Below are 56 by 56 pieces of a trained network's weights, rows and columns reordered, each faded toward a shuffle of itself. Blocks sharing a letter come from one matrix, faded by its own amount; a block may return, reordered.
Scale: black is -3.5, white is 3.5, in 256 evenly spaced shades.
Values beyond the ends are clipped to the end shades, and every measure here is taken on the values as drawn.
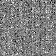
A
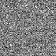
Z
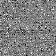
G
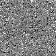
G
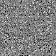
G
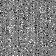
A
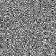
Z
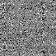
G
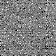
G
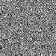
Z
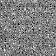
G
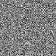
Z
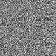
Z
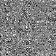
G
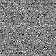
G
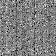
A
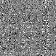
G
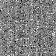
A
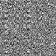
Z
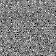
G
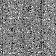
A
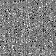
A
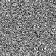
Z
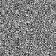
Z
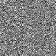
Z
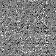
G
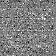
G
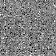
G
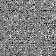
G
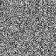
Z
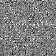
G
